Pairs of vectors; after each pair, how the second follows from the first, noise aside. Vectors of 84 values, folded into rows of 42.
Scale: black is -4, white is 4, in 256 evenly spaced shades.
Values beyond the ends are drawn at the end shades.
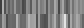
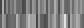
copied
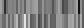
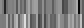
copied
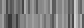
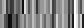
scaled up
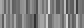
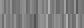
shrunk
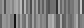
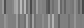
partly zeroed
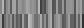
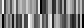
scaled up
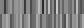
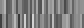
wrapped around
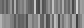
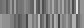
copied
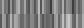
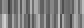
wrapped around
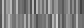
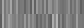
shrunk
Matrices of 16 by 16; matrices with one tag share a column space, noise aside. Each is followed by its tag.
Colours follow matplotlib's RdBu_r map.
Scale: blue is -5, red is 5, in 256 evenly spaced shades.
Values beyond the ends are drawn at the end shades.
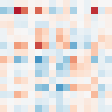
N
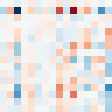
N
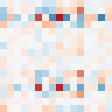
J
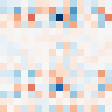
J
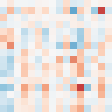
N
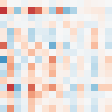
N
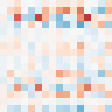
J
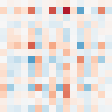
N
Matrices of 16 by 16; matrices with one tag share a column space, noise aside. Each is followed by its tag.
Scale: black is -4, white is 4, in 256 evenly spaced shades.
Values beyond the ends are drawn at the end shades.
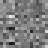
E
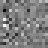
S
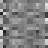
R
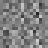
R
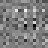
S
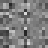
R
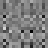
E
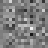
S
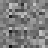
R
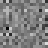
S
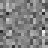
R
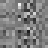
R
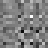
E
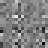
E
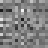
S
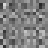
R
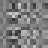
R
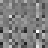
E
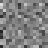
R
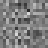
R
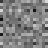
S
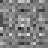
S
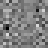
S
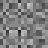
R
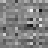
S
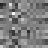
R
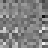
E
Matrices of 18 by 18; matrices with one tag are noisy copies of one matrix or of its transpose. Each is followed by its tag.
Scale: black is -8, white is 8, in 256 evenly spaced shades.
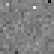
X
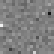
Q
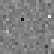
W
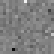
Q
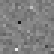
W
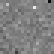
X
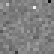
X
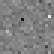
W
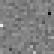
Q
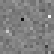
W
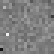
X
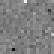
Q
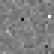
W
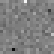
Q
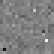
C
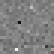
W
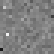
X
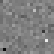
C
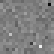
C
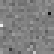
Q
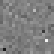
C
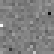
Q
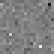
C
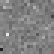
X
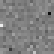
Q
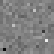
C
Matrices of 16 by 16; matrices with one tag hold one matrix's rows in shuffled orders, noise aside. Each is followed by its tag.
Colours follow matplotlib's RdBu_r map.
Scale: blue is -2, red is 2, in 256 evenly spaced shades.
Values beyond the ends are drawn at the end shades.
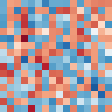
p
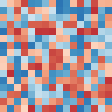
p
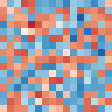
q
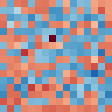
q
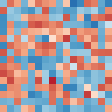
q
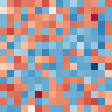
q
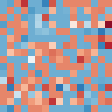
p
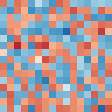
p
